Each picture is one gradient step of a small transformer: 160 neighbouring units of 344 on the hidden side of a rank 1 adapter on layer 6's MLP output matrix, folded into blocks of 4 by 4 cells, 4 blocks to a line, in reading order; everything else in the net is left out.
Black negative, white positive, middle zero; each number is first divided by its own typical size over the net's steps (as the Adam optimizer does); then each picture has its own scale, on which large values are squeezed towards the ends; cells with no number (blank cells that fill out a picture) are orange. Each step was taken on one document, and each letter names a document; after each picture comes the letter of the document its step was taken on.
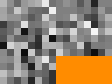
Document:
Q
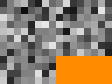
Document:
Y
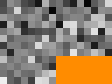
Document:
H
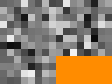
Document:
Q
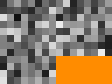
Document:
Y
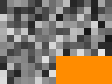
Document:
Y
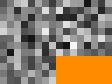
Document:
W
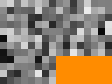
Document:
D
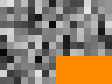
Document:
D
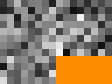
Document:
Y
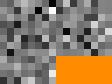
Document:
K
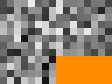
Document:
W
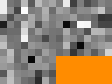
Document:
H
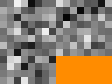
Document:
W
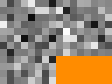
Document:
K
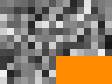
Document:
Y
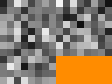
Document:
W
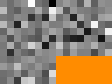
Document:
K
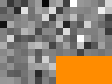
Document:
H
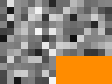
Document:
D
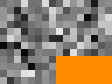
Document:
Q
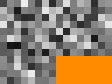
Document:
Q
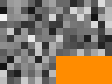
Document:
Y
